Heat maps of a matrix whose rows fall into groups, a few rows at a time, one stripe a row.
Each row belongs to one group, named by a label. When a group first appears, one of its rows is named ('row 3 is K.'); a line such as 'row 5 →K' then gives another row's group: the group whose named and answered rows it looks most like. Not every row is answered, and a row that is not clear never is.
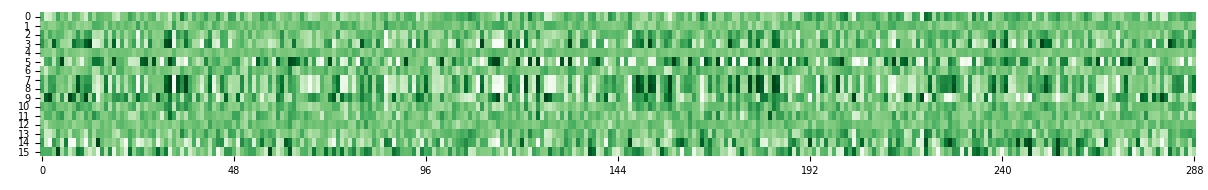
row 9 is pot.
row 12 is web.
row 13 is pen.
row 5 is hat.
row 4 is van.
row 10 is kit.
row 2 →kit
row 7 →kit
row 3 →kit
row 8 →kit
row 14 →pen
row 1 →van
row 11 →hat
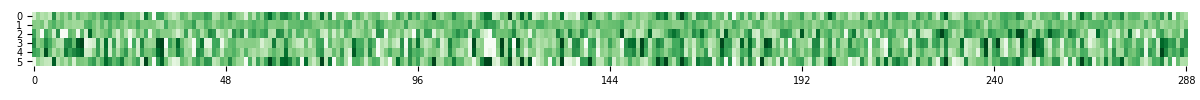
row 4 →kit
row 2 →pen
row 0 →hat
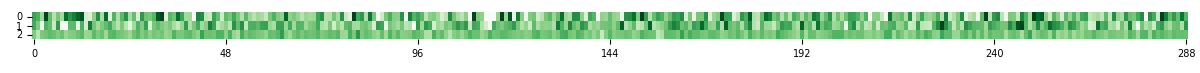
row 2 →web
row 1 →pen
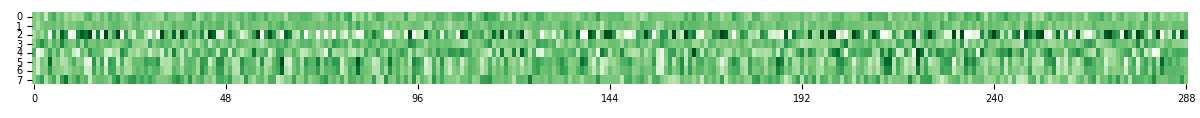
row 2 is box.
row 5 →web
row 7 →pot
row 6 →web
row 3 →pot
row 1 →web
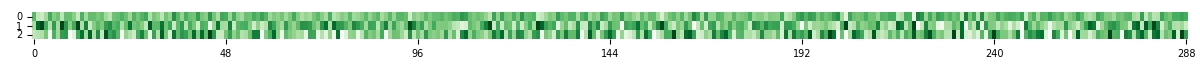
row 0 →pen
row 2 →box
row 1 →pot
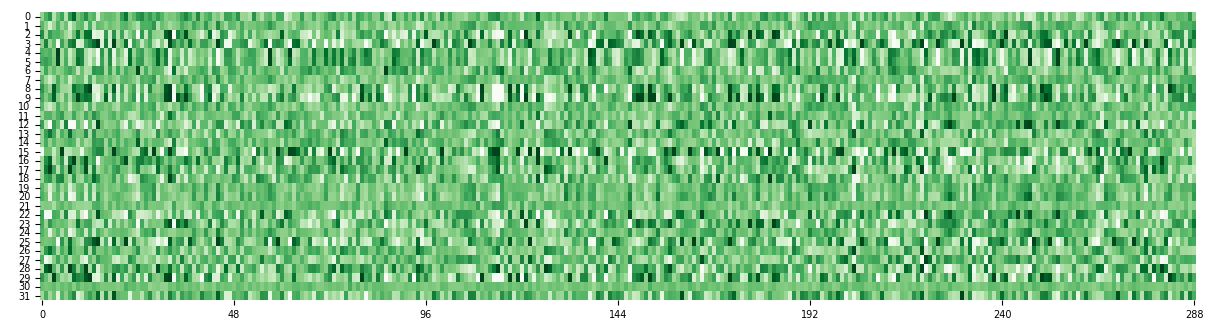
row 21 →van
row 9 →kit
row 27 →pen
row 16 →pot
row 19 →pen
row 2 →kit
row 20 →pen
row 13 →pot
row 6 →van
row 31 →box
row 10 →pen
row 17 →pot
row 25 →box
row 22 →pen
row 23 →kit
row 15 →hat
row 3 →box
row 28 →pot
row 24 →pen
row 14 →van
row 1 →pen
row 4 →web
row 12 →pen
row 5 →web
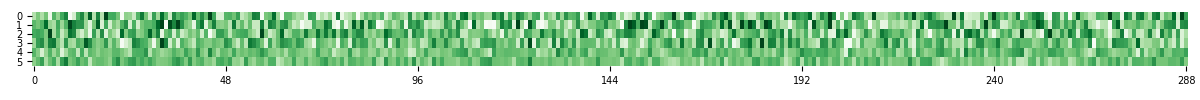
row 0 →box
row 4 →pen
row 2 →web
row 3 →hat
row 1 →kit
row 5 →pot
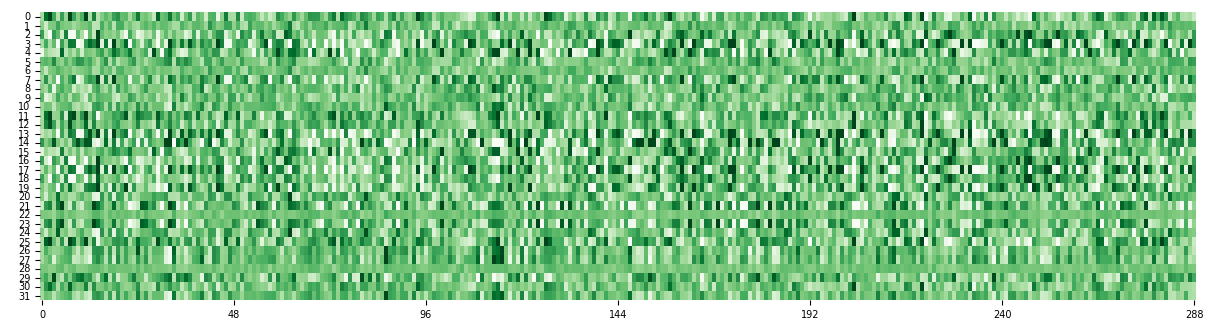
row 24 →web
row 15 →hat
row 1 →web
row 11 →pot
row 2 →pen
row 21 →hat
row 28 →van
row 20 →web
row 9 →pen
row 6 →web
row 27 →van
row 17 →box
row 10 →van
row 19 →box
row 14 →kit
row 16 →pen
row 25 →pot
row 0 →pot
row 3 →box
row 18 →pen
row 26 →van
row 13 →box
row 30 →pot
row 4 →hat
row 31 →van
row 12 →pot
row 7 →box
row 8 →van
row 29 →kit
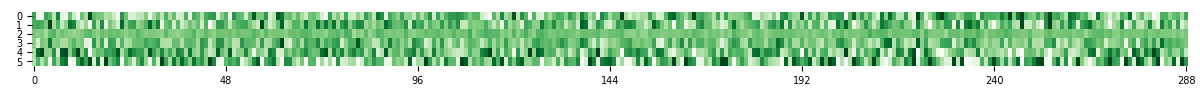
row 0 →pen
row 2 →van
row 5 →box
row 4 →pot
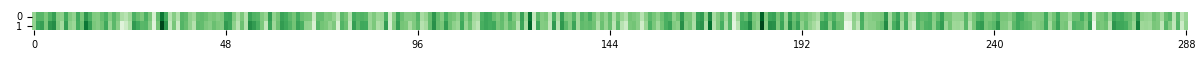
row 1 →hat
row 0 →hat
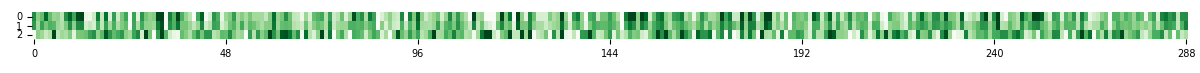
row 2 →hat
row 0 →kit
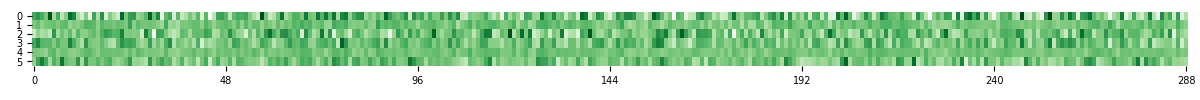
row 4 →van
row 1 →van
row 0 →web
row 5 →pot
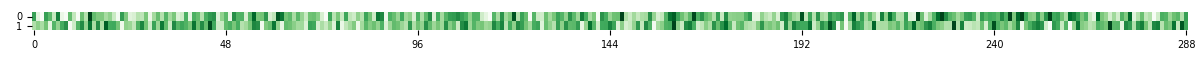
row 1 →box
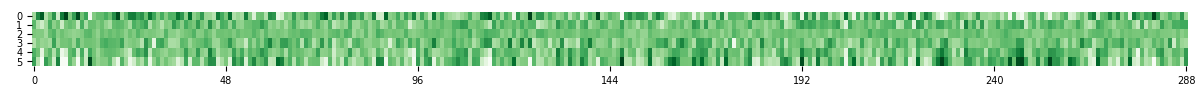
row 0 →pot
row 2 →van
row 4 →pen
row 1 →pen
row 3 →hat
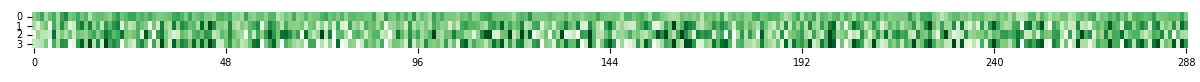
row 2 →hat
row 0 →pot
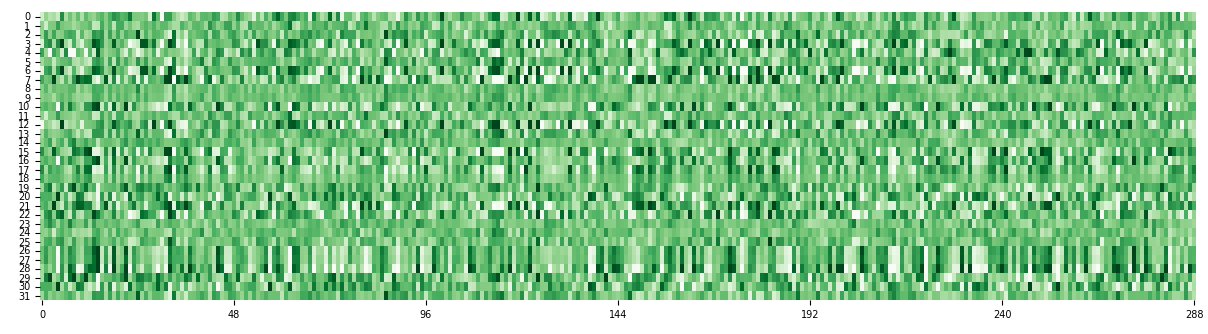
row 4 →pen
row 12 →hat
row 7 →kit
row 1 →web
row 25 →hat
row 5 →van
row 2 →van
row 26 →box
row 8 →van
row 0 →hat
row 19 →pot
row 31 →van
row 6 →hat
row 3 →hat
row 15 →kit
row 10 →box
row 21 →kit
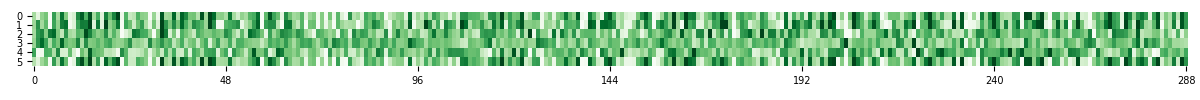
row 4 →pen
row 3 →pot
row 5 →box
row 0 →box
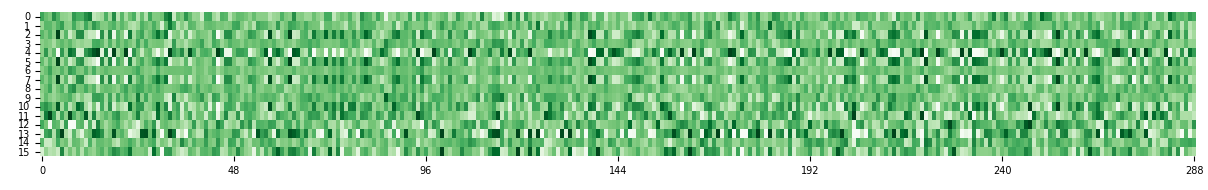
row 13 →hat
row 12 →pen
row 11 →pot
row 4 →box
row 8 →pot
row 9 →van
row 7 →web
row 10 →web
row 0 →kit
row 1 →hat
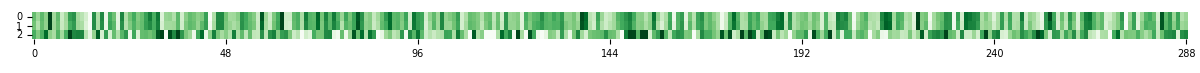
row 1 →web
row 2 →kit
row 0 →web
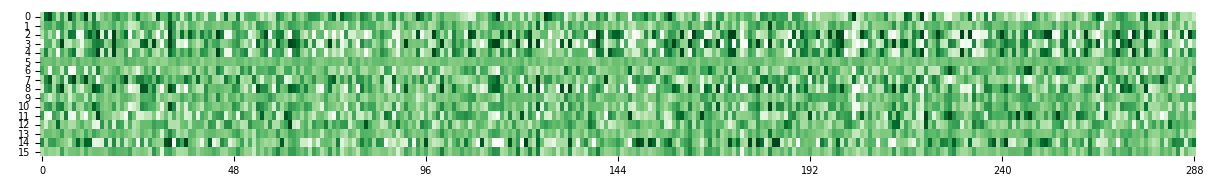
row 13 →hat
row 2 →box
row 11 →pen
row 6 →pen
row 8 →hat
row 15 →hat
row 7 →pot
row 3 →hat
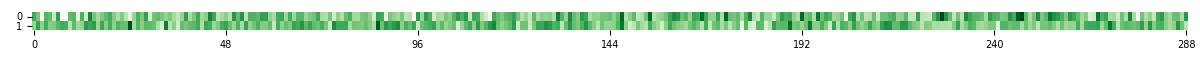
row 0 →pen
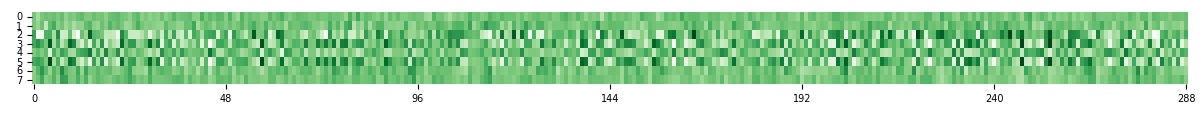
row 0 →web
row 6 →pot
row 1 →van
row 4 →box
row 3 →web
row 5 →web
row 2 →pen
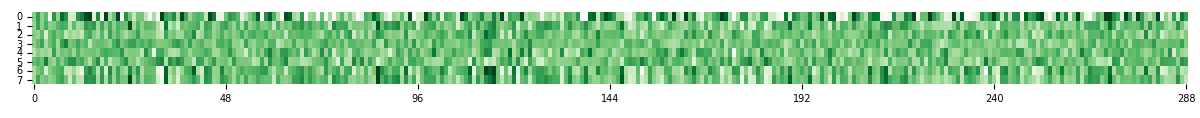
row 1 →van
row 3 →pot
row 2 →van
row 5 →kit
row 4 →hat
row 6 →van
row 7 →van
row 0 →box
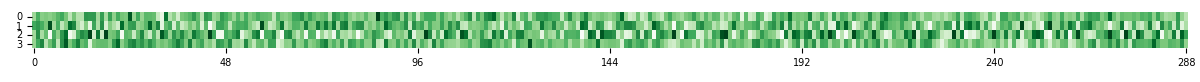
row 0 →van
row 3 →pot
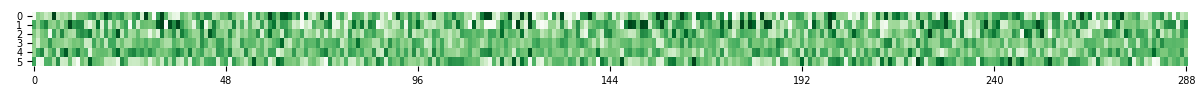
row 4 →pot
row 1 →kit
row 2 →box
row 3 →web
